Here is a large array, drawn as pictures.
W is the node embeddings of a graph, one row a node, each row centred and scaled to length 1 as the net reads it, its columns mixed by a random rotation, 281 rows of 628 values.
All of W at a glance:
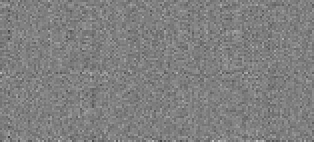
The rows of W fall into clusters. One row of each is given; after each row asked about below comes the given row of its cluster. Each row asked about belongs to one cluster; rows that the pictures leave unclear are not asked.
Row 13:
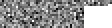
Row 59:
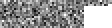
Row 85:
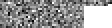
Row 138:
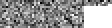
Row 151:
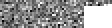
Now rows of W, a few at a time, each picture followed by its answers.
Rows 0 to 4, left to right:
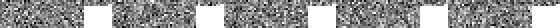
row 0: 138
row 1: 151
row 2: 151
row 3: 138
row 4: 85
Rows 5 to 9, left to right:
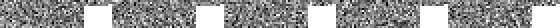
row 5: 13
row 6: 59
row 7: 151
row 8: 85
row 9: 59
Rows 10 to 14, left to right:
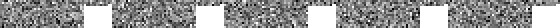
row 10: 85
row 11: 85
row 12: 59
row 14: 13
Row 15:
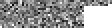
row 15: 59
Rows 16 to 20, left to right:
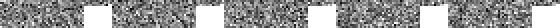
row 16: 59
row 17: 138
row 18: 13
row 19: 151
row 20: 151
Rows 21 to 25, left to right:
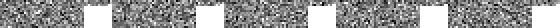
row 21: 138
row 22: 151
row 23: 151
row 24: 85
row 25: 138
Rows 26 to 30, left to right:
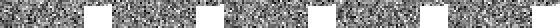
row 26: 151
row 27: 13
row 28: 151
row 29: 59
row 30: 151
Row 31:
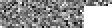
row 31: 59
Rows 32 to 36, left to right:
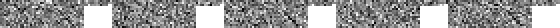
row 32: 138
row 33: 151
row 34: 138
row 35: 13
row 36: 138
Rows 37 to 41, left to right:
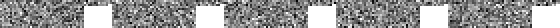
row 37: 13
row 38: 59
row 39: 59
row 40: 13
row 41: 151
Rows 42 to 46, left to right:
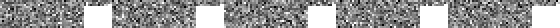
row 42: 151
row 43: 138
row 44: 59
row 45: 85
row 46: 138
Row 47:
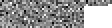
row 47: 13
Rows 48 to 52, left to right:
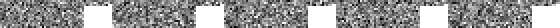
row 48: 59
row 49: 59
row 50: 151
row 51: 85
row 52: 151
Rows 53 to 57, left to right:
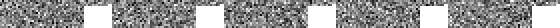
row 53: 13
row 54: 85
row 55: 59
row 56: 13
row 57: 13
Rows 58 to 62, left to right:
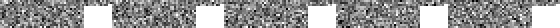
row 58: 59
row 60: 151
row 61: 151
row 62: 138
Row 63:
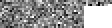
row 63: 151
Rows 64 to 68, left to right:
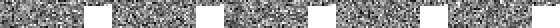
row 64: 151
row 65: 138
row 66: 151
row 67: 13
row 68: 85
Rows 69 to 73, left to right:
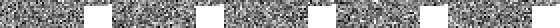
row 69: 13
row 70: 151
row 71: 13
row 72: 151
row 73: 13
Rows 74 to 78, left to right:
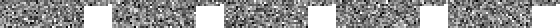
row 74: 13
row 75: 59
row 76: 151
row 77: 138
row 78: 138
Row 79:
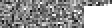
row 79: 151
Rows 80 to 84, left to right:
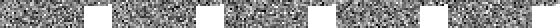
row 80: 13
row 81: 13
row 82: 151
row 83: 59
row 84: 138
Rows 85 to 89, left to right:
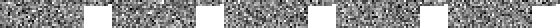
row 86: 138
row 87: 13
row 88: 13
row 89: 13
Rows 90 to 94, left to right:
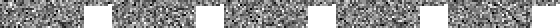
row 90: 85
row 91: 59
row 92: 85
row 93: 85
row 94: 138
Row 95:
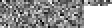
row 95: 138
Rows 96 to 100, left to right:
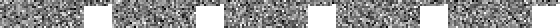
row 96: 59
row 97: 59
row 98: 85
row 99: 13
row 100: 138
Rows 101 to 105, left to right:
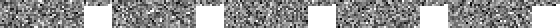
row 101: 151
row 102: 138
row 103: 13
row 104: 85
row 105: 59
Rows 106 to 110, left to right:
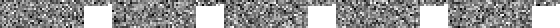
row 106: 13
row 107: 151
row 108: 138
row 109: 138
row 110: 151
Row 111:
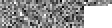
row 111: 13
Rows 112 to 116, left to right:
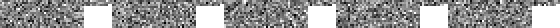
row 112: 85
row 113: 13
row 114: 59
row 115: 151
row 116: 85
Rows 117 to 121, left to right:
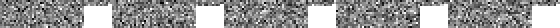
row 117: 138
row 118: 85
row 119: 138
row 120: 151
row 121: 138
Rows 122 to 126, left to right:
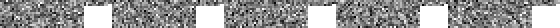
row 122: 151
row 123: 13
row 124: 85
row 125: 59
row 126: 138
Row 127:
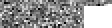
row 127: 151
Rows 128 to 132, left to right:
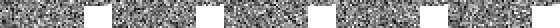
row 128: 151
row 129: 85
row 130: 138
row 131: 85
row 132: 151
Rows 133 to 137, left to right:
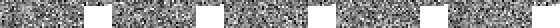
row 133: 151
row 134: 85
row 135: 138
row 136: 13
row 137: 151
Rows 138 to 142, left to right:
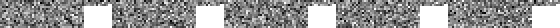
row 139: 85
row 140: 59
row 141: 85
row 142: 13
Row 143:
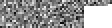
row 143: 13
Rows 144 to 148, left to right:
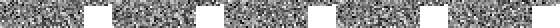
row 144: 59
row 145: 59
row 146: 59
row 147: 59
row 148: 13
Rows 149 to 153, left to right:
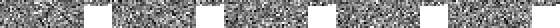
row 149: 138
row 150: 138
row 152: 151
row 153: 85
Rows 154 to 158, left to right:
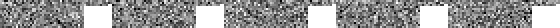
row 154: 85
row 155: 85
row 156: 13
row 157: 59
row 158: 13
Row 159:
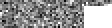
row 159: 151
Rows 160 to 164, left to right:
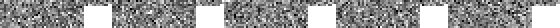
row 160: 59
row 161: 138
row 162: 59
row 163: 59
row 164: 138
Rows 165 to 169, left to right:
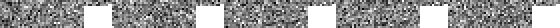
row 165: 151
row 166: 59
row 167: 85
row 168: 85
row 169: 13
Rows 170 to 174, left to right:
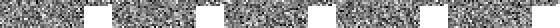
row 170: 13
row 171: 59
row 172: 59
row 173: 59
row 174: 138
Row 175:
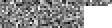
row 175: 85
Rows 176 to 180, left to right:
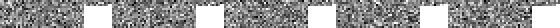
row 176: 85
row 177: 85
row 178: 13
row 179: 151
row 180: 13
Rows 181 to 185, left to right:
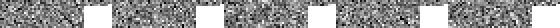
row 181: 138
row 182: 13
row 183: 151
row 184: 138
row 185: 59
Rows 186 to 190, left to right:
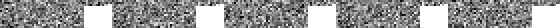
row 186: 151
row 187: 151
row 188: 59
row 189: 151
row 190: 85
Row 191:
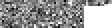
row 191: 151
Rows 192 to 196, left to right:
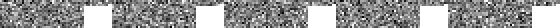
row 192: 85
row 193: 151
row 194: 59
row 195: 85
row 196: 151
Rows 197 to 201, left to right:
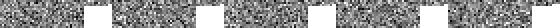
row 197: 13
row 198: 138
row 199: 13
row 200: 85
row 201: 151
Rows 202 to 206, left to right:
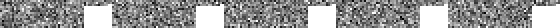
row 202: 151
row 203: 59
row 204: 13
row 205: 138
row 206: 13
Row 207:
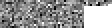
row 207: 151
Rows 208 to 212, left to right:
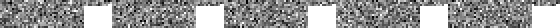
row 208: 151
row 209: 85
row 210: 85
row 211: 13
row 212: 85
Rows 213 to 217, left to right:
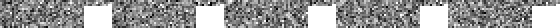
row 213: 151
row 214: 151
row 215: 59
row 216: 59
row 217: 13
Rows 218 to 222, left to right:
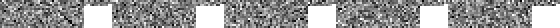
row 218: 138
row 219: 59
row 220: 13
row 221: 13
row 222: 59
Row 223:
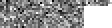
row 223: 138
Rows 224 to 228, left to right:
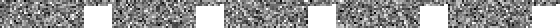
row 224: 138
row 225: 85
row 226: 13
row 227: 59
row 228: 85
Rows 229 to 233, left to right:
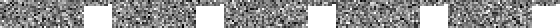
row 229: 59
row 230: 13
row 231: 85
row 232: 138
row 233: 138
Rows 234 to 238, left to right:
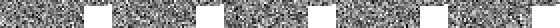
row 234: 13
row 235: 13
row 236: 151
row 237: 13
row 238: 138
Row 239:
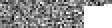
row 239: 151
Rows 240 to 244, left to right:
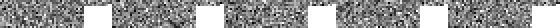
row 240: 13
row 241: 85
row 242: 151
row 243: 59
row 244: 85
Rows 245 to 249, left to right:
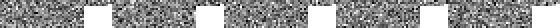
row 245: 13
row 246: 59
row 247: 13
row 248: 13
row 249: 151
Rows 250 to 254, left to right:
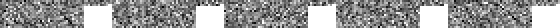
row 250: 138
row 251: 59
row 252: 151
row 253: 59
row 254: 138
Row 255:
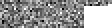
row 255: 151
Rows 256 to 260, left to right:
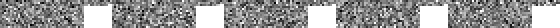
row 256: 138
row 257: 151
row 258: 85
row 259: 59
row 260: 85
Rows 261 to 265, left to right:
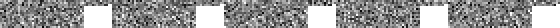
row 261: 59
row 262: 138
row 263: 59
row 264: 13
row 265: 59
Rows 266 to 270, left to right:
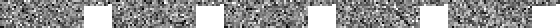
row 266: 85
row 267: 85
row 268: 85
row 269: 138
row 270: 13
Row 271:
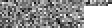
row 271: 85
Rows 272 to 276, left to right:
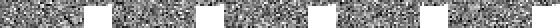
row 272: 138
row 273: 151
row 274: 151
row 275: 151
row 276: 151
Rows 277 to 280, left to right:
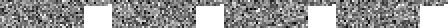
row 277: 13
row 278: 13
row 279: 85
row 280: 85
